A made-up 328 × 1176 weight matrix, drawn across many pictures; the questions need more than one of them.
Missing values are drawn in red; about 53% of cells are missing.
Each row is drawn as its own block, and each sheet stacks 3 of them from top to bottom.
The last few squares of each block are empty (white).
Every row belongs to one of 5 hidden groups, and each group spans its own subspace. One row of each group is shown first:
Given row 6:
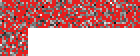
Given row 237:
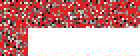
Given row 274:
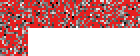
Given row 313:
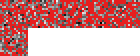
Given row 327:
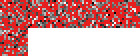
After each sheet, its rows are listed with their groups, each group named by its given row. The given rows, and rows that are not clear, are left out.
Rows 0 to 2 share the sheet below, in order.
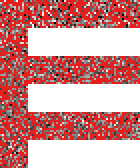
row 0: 237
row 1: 237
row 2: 327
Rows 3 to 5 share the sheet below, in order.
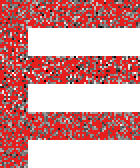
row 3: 327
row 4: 6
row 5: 313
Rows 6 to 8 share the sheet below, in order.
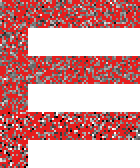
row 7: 327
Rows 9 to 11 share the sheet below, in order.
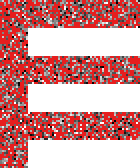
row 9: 6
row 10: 237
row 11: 237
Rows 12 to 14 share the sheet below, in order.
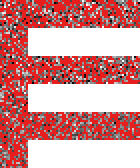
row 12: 327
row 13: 237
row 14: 274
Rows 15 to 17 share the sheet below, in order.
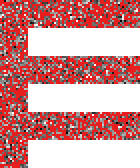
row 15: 237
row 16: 313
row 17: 327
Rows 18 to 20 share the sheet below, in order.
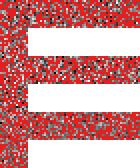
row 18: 6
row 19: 313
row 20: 327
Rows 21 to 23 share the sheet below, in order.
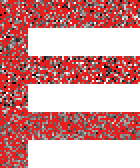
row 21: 274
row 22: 313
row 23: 237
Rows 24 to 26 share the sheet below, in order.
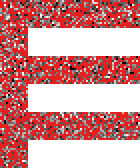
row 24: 237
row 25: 274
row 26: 274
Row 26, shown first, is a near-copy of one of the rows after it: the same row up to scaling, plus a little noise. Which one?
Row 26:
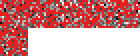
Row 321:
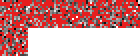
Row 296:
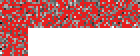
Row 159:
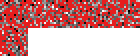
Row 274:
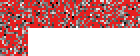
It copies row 296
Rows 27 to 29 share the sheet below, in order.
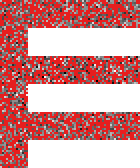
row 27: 313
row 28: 274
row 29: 327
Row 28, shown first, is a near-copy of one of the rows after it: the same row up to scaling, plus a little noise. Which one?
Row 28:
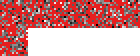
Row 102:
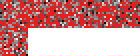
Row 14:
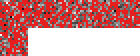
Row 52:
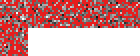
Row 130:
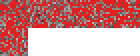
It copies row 130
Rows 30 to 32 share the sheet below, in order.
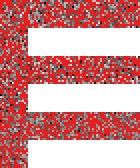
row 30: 327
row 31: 313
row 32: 6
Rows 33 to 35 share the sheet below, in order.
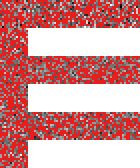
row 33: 274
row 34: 274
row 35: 6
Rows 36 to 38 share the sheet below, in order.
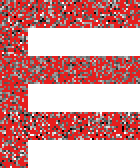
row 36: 6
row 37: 6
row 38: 237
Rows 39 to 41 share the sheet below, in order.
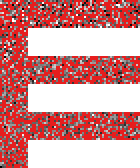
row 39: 313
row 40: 237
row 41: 327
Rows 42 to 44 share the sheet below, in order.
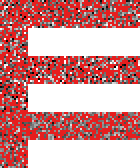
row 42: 313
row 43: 327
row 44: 327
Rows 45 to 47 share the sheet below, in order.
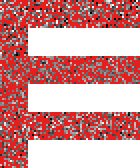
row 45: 274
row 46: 6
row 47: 237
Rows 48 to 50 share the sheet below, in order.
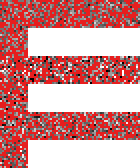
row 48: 274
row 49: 237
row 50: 327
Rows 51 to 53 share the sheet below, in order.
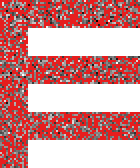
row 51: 6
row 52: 274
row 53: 274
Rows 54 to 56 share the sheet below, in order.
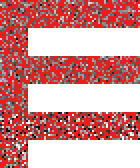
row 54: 274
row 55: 274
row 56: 274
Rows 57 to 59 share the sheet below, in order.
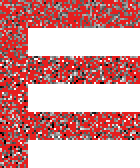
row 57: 313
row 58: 6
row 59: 327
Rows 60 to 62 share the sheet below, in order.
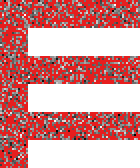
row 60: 237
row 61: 313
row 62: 274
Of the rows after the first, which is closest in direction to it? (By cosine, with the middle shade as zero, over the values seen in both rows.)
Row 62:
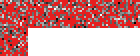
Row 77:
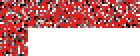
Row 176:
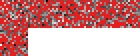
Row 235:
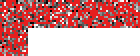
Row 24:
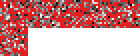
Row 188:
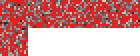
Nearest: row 77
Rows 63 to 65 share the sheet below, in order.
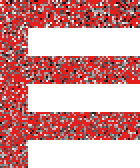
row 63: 313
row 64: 274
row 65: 327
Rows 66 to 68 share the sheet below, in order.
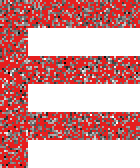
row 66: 313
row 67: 327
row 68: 274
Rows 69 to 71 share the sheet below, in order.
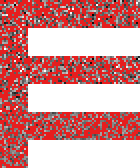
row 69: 327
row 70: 327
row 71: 327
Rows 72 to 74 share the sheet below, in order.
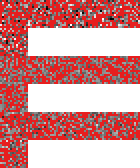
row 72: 313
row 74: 327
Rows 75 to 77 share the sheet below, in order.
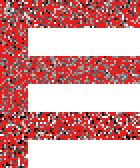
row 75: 237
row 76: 237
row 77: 274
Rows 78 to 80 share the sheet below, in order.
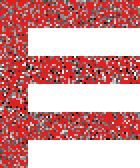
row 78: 6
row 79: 274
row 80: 237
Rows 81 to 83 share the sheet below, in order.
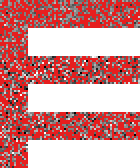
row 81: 274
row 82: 327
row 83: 274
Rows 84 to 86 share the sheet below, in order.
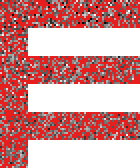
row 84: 6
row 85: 6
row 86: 274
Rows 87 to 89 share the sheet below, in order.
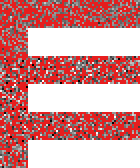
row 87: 327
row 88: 274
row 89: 237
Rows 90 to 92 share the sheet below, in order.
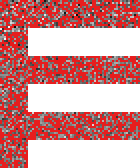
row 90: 313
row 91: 313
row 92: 313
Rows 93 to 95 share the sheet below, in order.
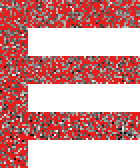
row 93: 6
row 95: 237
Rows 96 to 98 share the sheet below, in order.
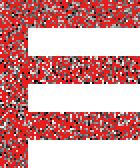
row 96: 274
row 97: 237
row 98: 237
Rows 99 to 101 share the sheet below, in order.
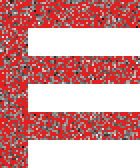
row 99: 313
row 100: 274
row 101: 6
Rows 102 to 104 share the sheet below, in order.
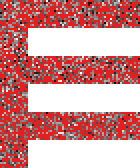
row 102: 274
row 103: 327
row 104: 274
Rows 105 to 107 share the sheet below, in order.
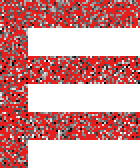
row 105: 313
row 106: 237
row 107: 237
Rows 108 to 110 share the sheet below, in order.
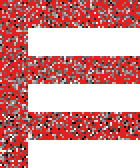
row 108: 6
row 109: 327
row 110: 313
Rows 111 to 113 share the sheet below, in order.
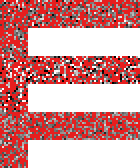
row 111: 237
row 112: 327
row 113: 313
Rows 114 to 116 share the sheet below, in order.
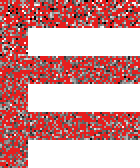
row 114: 327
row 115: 237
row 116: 237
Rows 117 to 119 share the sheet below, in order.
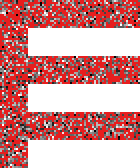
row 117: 327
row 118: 6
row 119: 327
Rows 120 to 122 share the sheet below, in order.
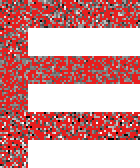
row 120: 6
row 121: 327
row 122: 274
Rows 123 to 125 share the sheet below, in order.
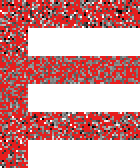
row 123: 327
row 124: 6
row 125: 327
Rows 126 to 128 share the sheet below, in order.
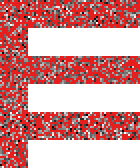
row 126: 6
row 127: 274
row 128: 237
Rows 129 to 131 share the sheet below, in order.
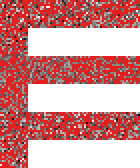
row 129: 327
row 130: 274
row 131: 274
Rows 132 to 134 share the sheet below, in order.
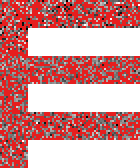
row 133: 313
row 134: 327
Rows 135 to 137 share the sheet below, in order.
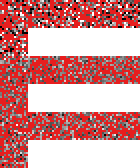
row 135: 313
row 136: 237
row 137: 6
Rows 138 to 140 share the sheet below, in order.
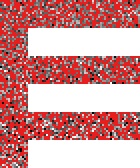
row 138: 237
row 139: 327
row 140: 327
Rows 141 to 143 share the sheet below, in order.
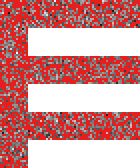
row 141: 327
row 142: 313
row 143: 6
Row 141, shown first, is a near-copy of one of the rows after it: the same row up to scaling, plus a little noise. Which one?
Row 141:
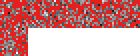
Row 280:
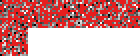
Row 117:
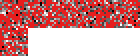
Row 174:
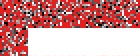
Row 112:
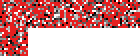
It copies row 117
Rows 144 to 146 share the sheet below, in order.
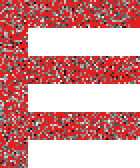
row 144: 6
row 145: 274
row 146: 274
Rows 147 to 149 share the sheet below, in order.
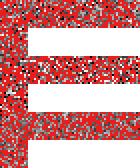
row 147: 327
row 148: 274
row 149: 313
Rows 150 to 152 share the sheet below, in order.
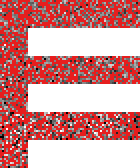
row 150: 327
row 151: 313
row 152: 313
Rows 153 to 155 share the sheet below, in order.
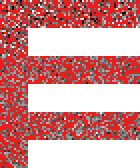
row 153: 313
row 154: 237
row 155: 6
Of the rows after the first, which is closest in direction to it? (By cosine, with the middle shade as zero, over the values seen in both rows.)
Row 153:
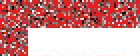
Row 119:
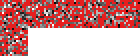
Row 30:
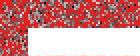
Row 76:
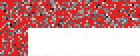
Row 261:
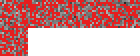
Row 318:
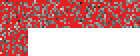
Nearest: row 261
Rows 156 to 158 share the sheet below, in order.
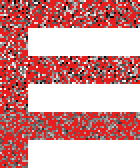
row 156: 6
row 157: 274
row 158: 327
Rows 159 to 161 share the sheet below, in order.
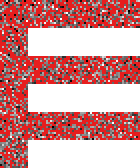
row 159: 274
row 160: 313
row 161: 237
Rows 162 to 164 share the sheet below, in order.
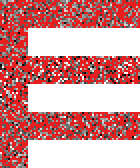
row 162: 313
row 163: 313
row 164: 327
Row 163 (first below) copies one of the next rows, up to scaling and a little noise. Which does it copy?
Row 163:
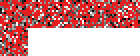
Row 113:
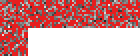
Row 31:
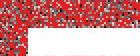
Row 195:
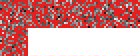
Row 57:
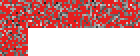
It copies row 195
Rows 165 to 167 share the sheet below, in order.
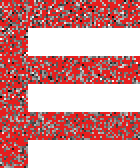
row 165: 313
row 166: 327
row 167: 6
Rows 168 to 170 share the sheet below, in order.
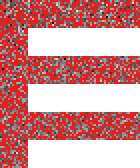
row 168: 237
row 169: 327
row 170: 327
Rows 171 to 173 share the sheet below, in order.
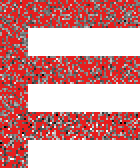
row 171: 237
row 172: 313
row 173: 327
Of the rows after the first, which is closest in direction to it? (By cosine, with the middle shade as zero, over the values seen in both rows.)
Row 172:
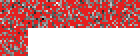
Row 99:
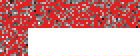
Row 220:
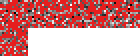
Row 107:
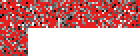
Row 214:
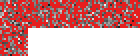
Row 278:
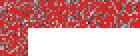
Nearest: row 220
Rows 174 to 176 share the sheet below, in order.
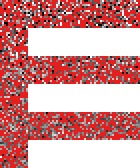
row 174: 327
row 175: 237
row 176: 274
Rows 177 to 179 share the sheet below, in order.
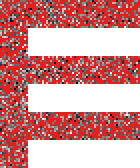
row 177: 313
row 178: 313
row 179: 6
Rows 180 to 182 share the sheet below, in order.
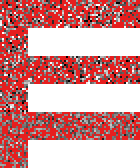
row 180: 313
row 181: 313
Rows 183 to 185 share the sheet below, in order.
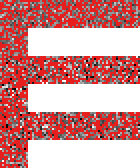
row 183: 237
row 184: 313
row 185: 327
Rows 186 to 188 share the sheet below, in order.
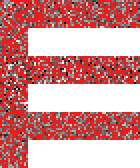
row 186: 327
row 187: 313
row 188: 327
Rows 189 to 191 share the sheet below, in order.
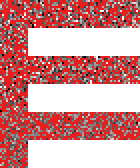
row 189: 237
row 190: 327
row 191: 274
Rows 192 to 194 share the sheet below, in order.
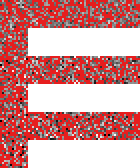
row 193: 6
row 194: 6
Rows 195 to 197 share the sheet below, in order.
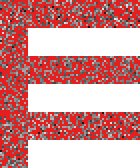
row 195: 313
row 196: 6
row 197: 274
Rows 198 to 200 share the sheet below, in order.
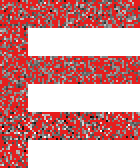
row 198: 327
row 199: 6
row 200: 313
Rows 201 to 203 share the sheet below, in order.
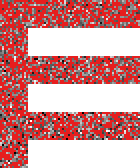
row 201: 327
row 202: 6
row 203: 313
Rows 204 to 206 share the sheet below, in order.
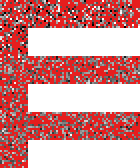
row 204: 274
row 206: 274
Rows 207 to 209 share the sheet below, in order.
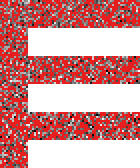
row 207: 237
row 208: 237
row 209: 327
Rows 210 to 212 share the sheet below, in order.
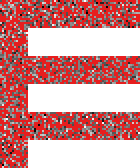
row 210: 327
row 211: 327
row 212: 313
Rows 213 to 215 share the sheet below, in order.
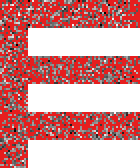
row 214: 237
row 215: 6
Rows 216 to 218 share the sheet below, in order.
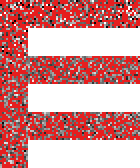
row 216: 237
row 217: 274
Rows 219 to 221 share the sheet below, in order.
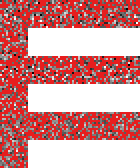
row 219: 6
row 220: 313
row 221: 313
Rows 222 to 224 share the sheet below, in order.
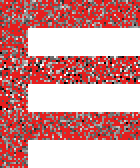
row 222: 274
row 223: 274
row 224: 327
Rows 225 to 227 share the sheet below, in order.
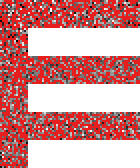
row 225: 327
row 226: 274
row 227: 274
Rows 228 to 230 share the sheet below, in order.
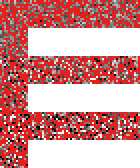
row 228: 6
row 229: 237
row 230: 237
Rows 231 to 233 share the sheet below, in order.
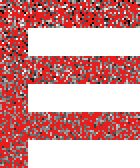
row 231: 327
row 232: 237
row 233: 6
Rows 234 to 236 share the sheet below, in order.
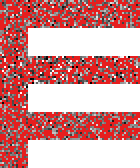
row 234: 274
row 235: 237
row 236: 327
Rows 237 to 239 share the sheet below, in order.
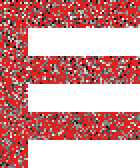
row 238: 327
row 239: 237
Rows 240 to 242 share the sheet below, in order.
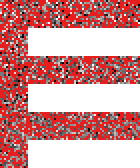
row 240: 313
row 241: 274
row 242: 313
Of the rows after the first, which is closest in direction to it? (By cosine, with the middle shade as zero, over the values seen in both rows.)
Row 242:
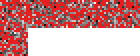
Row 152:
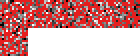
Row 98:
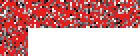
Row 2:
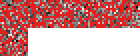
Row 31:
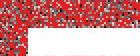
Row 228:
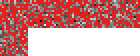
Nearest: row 31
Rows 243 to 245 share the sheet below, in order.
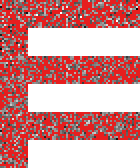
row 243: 274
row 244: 313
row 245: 313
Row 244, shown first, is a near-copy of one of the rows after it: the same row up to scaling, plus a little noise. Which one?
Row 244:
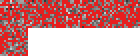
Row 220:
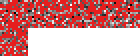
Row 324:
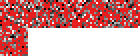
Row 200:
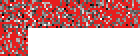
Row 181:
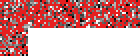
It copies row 324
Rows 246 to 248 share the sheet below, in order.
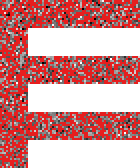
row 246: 327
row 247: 6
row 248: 237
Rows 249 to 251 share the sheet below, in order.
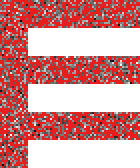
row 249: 327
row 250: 274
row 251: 313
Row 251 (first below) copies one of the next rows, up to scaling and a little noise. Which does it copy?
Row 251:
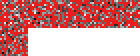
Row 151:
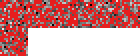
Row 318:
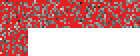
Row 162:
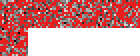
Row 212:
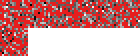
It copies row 212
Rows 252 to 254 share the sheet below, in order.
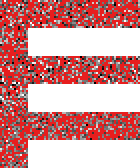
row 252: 237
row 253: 313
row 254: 327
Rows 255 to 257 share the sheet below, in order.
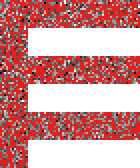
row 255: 327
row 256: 6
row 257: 6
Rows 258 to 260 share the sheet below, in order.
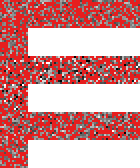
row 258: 313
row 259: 327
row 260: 237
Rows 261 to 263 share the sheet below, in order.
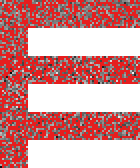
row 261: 313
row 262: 274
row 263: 327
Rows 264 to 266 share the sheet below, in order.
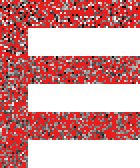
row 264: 274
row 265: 313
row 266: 6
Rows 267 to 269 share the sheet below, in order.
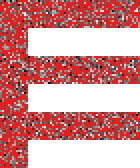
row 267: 237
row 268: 237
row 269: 327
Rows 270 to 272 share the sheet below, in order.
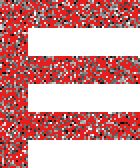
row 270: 313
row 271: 6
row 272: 327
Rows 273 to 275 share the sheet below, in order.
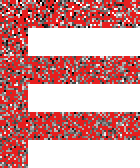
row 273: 327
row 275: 274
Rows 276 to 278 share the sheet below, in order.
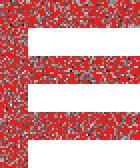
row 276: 237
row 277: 237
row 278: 274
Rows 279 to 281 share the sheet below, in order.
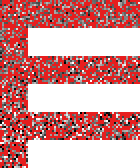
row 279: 274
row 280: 327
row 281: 6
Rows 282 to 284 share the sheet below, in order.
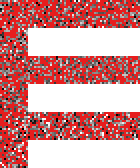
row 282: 6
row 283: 313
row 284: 6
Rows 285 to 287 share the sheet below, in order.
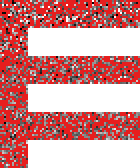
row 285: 327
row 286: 237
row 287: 237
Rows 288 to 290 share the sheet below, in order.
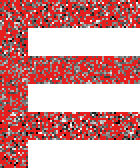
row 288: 313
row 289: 313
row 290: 327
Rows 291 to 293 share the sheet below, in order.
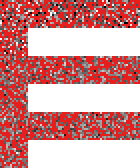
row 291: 274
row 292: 6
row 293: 327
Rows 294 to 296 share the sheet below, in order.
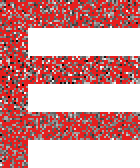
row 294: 327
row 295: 237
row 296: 274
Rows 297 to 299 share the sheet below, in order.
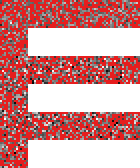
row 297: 313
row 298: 237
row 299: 327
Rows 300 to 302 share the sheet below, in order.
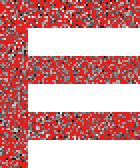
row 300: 6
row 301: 327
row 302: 6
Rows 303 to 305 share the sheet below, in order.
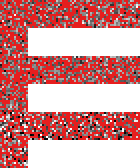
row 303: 274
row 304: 6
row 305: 237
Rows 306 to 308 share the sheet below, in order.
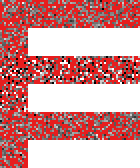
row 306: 313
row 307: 274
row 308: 6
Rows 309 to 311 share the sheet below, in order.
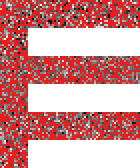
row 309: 327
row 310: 6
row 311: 327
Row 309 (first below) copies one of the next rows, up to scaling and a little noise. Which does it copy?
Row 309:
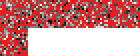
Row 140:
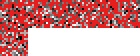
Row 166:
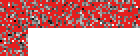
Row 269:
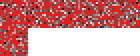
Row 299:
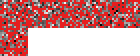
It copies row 166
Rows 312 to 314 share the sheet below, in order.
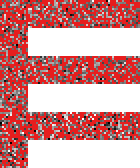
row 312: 313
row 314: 313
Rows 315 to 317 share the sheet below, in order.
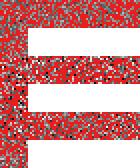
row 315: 327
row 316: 6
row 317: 237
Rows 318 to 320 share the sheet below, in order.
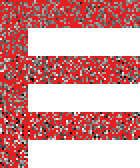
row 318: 313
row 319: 237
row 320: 6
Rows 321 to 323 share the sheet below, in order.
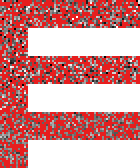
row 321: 274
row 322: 237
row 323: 327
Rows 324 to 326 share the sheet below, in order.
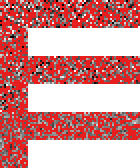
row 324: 313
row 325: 327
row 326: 327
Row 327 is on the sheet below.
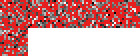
